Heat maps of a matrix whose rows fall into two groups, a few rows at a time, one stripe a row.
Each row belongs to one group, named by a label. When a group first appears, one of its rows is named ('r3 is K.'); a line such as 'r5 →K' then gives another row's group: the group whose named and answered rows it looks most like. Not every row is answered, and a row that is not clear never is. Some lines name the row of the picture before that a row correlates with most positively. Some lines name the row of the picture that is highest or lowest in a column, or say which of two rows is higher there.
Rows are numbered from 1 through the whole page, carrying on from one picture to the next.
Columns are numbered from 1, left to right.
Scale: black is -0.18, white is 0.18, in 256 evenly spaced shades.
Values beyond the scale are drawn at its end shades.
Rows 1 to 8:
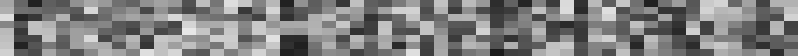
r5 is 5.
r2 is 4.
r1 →4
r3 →4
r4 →5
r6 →4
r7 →4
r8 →4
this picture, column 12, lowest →5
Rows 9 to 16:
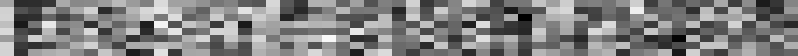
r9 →4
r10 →4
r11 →4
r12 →5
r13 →4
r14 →5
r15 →4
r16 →5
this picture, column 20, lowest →14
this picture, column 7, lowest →12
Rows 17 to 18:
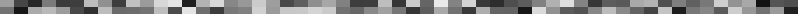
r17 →4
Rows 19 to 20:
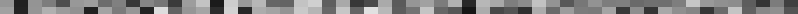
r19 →5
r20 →5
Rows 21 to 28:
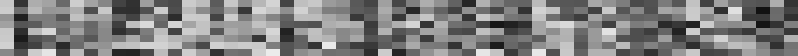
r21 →5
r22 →5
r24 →4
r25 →5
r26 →4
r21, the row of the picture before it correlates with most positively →19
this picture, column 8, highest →22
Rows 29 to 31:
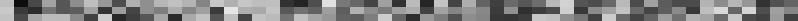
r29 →4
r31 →5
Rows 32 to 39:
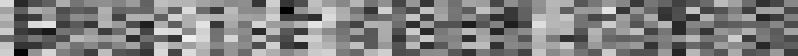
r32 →4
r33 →5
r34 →4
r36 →4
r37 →5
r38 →4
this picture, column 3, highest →35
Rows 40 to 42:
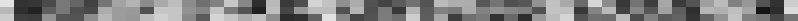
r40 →4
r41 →4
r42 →4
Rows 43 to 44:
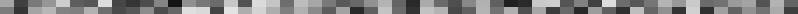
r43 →5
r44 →5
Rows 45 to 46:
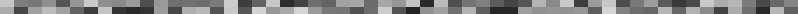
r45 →4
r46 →5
